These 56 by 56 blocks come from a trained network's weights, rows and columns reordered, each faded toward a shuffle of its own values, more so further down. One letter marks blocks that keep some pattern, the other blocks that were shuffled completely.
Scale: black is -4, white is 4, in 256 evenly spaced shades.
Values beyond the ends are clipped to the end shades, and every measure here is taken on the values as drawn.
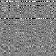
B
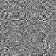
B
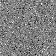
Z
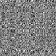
B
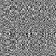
B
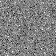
Z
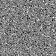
Z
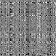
B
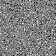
Z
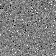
Z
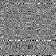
B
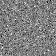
Z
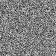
Z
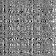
B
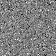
Z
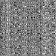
B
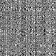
B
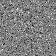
Z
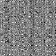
B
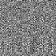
B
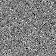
Z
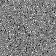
Z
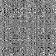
B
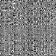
B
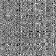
B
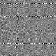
B
